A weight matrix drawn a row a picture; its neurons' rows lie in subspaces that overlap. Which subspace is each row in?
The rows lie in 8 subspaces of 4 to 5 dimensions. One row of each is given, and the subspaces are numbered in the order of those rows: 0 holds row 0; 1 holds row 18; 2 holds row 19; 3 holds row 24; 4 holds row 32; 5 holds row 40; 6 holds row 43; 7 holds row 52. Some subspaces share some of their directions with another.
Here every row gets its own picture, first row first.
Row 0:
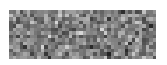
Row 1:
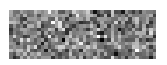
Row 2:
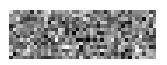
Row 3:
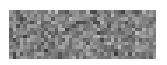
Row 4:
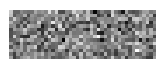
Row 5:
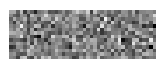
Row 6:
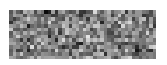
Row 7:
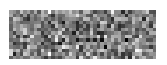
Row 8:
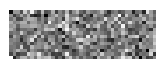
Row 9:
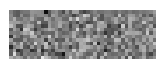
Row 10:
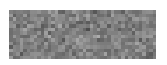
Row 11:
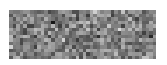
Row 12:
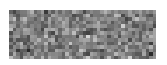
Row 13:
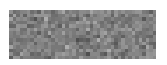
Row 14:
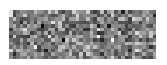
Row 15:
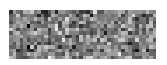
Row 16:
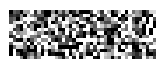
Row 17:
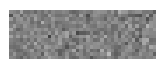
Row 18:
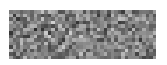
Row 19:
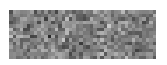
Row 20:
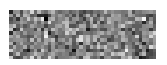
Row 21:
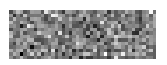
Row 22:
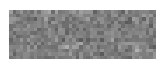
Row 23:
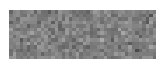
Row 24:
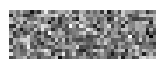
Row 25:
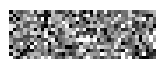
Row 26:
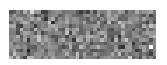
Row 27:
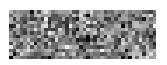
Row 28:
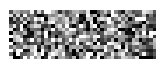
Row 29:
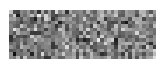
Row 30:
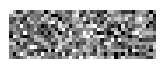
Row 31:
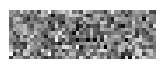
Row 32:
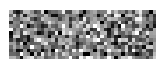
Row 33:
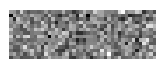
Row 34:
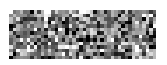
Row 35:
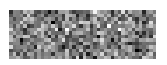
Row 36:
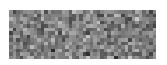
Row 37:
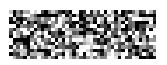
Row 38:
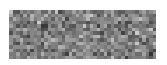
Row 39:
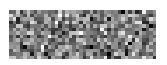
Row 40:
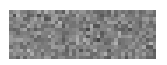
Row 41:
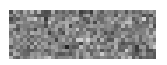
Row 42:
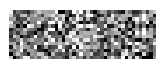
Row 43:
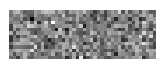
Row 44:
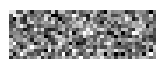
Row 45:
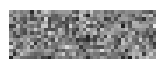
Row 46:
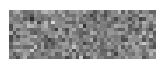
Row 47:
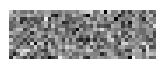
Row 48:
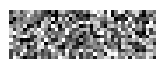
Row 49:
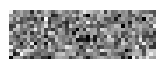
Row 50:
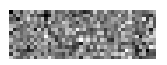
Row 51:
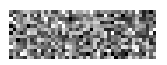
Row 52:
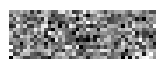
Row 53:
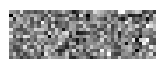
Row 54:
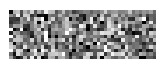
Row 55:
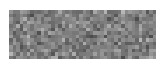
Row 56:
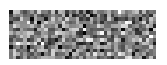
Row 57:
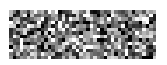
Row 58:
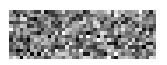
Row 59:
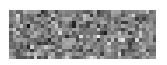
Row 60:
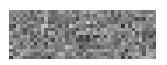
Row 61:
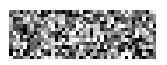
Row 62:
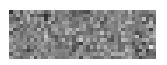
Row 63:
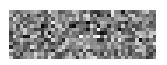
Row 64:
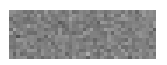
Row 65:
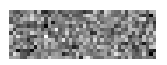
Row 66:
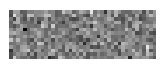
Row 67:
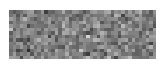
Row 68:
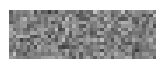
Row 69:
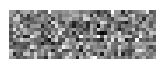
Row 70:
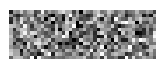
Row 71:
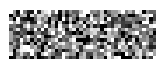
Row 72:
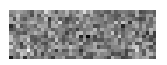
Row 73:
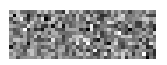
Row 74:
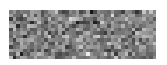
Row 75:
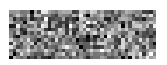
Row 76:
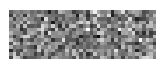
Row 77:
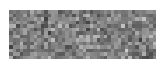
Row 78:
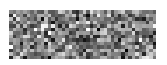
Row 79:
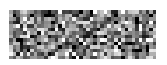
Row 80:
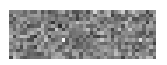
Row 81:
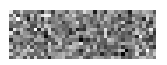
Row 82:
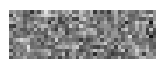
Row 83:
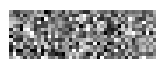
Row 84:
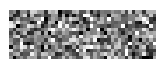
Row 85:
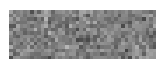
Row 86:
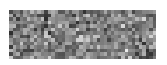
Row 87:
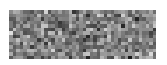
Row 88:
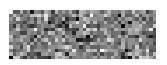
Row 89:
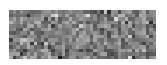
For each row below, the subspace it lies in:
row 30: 4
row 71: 0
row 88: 6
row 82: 3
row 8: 6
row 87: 5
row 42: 7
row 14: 3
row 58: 5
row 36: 5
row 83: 2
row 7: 7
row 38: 6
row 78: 1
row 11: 6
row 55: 3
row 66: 3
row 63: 7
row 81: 1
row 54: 2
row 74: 5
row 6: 4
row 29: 5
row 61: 7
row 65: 6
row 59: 7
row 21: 4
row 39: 0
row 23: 0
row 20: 2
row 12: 4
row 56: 6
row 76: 2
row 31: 7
